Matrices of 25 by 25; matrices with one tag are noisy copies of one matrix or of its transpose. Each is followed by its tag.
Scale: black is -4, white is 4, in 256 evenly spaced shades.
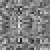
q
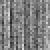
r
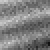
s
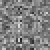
q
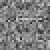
q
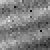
s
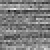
r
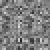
q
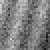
s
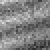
s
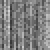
r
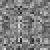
q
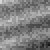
s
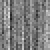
r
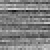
r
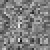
q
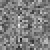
q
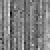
r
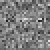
q
